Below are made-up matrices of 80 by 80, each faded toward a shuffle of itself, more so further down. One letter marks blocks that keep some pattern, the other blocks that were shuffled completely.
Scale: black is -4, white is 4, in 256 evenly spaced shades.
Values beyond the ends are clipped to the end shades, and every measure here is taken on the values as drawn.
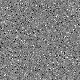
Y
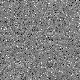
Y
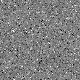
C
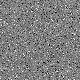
C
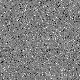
Y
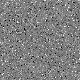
Y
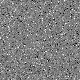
C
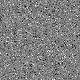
Y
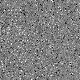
Y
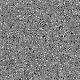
Y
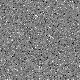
Y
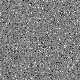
Y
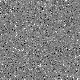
Y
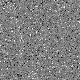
C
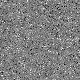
C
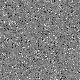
C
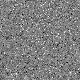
Y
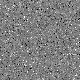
C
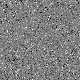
C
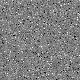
Y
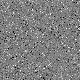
C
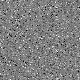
Y
